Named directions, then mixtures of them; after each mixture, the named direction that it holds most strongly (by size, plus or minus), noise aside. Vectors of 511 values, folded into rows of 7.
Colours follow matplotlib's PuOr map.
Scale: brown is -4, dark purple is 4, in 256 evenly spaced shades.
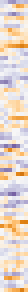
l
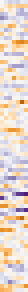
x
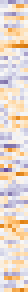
l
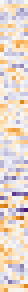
x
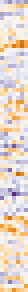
l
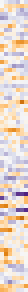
x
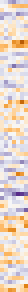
x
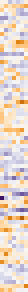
x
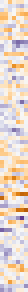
x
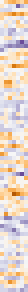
l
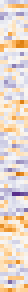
x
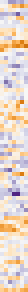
l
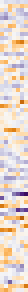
x
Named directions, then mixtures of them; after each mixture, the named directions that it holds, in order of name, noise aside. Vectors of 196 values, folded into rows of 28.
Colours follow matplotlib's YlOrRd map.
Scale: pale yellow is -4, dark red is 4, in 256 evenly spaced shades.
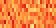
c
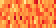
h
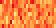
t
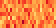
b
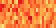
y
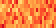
y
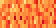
h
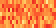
b, t, y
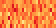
b, c, h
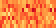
b, c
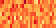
h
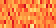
c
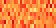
c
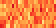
b, h, y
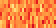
b, h
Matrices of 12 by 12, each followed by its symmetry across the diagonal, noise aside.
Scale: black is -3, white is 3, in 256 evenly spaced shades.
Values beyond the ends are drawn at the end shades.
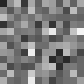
symmetric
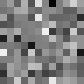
antisymmetric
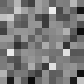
symmetric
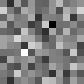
antisymmetric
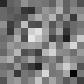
symmetric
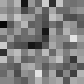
symmetric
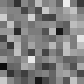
antisymmetric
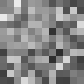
symmetric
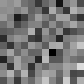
symmetric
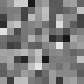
antisymmetric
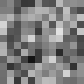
antisymmetric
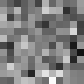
antisymmetric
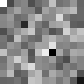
symmetric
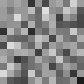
symmetric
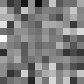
antisymmetric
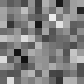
antisymmetric
